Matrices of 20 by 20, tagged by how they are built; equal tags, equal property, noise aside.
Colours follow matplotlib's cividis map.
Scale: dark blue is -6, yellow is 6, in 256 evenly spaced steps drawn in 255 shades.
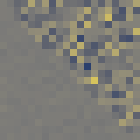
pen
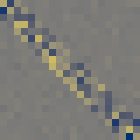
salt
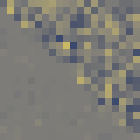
pen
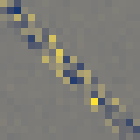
salt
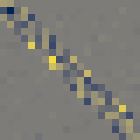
salt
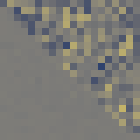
pen
